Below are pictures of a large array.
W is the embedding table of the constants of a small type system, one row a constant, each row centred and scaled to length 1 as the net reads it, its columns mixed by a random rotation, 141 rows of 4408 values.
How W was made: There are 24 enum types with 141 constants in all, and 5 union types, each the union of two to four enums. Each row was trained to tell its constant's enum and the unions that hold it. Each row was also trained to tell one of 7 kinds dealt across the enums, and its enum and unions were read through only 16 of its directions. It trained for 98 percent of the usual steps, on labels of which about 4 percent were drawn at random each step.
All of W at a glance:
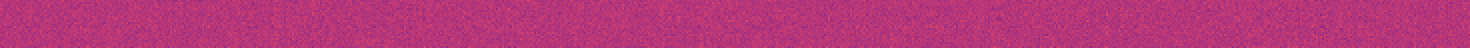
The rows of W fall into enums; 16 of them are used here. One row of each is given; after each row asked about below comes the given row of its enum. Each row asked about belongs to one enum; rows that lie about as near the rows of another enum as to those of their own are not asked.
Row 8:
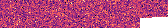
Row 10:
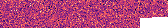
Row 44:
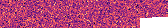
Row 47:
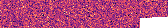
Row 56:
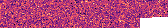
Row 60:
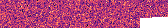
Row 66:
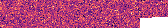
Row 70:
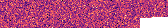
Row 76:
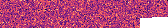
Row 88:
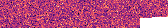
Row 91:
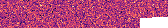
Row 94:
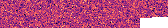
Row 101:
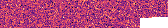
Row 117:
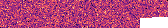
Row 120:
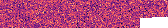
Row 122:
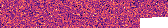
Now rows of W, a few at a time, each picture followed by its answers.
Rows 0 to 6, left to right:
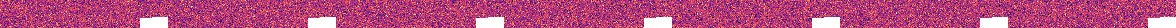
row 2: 122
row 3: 44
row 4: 94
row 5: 120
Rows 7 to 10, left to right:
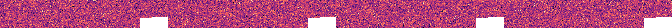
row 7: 101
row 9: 120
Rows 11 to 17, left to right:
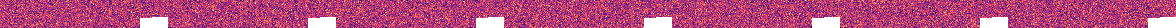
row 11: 60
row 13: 60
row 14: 44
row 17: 88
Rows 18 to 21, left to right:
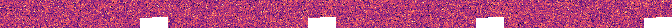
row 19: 88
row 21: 56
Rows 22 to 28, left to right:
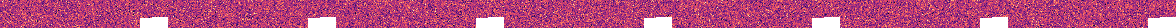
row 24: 47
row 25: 60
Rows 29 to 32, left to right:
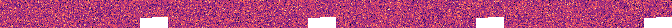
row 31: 56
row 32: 56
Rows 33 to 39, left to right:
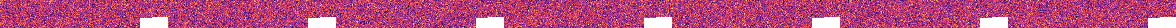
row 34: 91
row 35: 101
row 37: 56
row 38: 44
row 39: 122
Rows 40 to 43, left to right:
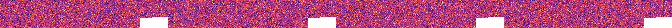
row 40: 44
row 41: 101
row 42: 10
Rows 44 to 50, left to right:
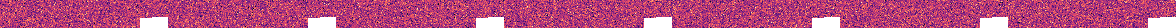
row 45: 122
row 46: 47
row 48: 88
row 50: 66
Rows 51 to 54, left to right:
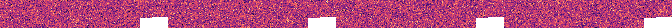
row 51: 120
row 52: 56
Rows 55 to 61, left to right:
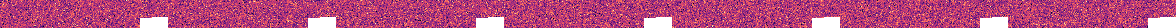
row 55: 76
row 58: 66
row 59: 70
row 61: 60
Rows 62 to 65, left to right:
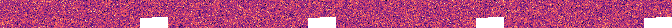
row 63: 47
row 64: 66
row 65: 120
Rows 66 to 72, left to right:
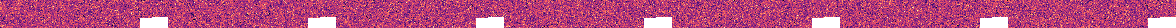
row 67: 70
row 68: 88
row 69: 94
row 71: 47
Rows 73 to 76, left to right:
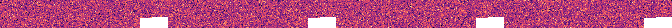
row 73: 44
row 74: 60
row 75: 70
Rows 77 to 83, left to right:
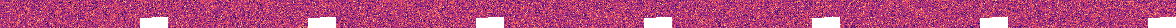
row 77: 91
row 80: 122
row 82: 47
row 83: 47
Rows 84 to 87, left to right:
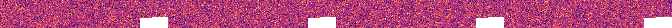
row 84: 60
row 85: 117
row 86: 76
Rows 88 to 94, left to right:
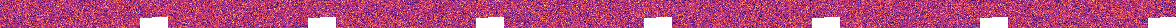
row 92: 88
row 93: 122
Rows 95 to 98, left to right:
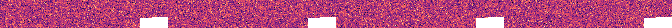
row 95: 101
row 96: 94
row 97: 44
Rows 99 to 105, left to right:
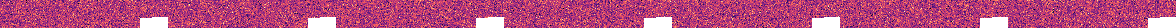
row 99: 76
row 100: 70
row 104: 47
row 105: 76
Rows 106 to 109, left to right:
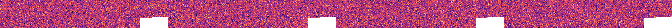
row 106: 88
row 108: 8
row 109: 60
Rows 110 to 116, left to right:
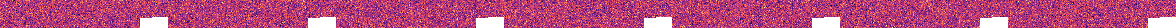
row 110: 94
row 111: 66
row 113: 66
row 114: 120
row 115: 76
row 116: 66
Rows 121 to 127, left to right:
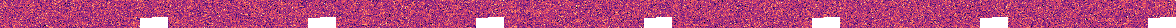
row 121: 94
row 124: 120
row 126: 56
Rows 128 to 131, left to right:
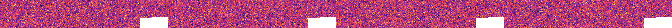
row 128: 70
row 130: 120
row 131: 76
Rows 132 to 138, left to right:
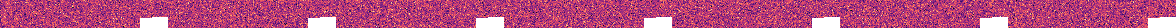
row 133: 66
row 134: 76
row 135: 56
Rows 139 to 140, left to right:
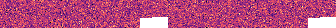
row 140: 88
